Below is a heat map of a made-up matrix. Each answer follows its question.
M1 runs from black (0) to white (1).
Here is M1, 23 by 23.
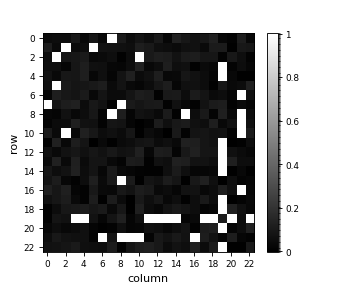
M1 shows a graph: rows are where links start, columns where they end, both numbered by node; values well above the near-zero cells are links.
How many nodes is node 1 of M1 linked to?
2
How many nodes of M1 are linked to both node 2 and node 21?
1
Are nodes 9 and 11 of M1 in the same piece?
no
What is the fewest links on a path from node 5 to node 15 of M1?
6
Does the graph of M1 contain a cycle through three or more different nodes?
no
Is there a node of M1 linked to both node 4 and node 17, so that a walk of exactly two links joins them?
yes
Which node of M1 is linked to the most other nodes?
node 19
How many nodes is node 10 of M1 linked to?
2
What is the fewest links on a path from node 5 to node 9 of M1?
5
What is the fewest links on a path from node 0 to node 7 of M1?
1
